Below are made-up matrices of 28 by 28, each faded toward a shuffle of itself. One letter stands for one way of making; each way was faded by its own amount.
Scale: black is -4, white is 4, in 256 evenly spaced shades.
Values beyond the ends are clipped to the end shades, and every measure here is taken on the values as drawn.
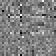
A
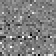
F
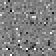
F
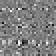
A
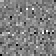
F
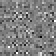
A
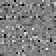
F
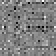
A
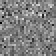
F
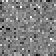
F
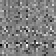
A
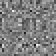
A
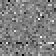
F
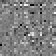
A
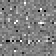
F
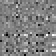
A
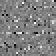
F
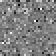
F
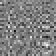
A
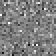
F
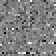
F
